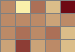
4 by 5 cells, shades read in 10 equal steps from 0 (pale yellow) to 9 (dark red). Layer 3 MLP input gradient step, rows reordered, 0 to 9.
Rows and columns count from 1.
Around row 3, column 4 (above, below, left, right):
3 4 4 2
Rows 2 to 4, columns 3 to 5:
4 3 4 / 4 5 2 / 3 4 2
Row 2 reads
4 4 4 3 4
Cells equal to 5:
3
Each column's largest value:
4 7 5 5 9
